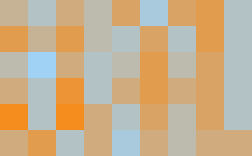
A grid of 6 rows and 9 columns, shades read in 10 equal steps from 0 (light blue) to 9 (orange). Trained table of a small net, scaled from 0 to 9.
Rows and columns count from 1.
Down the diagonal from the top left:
4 4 5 2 2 5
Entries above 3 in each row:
5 5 3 6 5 6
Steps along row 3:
down up down up up down up down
